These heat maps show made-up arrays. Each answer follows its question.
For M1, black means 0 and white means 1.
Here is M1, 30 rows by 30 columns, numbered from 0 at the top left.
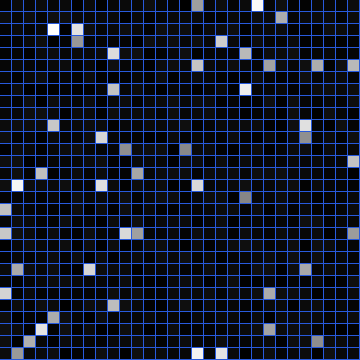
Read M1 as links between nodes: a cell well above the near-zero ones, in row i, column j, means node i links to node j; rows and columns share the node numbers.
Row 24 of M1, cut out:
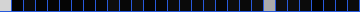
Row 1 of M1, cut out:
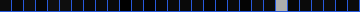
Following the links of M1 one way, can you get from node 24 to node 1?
yes
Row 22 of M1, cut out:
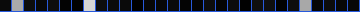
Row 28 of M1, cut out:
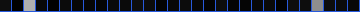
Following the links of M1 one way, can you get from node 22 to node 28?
no
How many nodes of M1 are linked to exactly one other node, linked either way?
4
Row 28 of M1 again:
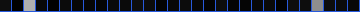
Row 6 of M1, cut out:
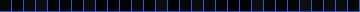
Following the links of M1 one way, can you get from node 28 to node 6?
yes
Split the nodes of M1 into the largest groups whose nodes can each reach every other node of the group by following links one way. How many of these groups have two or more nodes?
0
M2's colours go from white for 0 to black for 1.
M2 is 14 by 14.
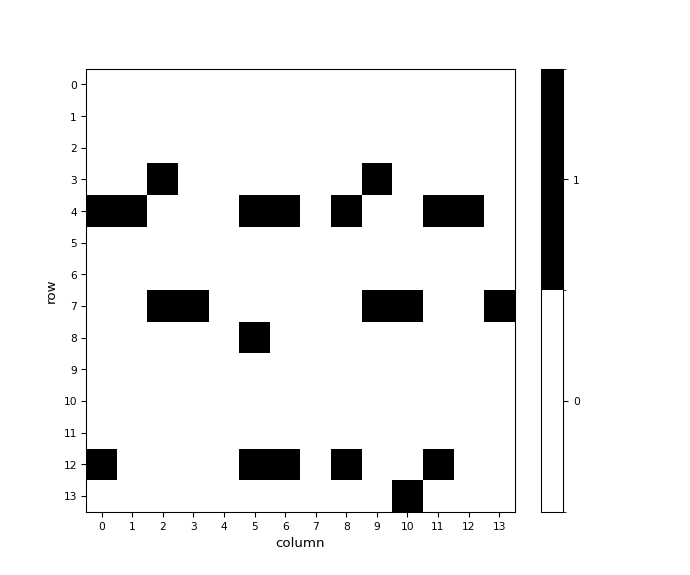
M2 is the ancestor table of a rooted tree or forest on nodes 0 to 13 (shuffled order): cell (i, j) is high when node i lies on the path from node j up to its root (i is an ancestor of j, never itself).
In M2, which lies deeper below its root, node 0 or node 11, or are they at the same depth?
the same depth
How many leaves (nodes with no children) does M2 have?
8
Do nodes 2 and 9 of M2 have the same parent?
yes
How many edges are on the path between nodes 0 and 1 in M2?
3
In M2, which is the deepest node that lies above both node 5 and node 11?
12
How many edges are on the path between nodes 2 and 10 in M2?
4
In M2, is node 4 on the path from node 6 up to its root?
yes
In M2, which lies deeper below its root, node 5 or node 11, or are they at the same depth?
node 5
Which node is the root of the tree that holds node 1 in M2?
4
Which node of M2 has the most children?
12
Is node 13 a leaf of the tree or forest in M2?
no
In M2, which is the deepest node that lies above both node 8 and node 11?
12
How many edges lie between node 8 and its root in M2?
2
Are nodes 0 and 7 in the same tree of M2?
no
